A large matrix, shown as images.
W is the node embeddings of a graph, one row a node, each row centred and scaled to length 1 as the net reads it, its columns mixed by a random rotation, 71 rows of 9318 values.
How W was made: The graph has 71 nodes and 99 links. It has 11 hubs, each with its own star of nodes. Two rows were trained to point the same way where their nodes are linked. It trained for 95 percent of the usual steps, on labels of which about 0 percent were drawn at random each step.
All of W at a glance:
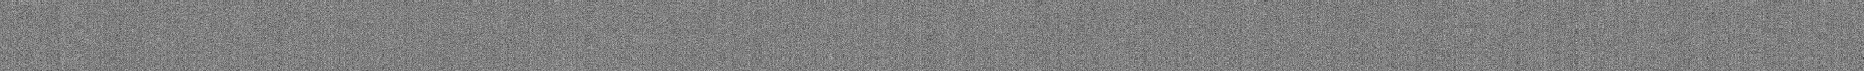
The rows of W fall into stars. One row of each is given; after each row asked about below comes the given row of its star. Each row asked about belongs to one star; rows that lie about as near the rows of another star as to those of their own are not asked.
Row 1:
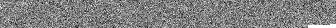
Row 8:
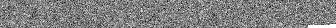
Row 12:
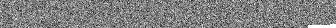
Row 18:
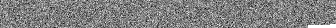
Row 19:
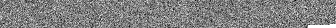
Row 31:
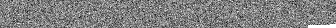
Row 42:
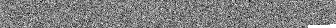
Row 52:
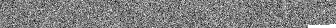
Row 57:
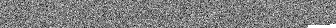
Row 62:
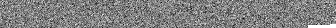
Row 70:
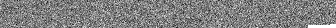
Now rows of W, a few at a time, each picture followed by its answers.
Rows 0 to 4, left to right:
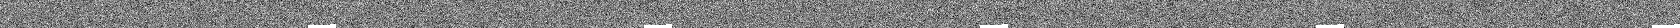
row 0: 1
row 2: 31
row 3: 31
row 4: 1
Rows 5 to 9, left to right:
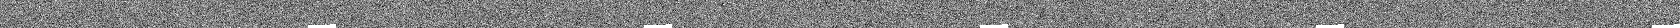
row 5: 18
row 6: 57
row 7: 31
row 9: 52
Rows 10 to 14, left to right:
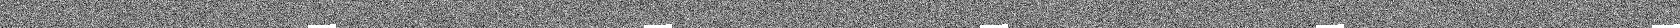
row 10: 62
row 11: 19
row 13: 18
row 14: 57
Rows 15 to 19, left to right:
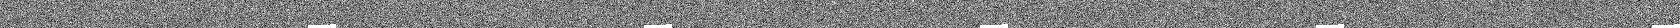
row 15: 70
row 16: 18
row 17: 8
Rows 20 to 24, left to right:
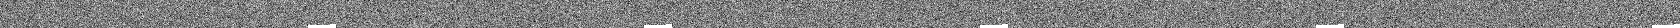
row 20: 42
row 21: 31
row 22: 62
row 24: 70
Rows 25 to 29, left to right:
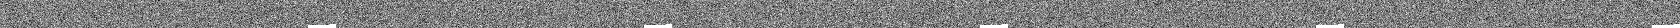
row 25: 52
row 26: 42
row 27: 52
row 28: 1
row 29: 31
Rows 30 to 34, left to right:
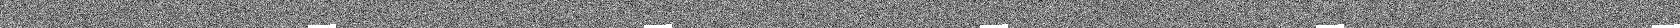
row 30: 8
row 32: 12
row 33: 31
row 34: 19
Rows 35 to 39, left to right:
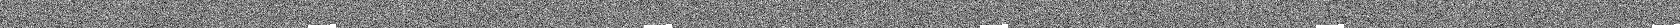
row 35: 70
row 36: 57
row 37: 8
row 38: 70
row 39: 42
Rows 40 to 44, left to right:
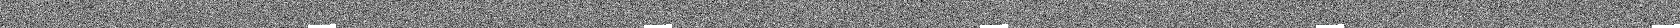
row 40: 42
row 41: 70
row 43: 19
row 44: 62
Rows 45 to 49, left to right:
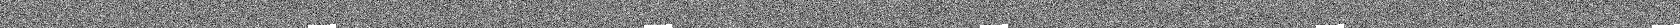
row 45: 1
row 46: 62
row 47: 52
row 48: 57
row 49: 1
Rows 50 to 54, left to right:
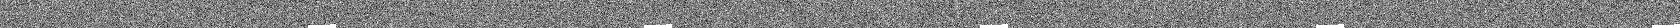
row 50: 18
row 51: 42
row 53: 42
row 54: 8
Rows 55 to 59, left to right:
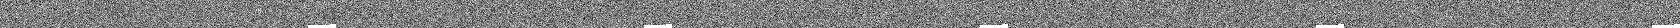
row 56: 8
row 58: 62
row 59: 62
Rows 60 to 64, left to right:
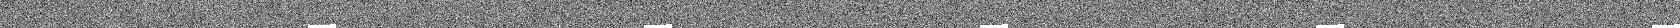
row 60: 42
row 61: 19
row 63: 31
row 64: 1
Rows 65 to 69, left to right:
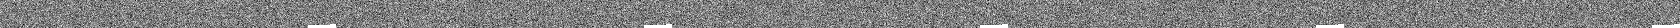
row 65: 12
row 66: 70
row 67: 18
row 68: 18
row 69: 8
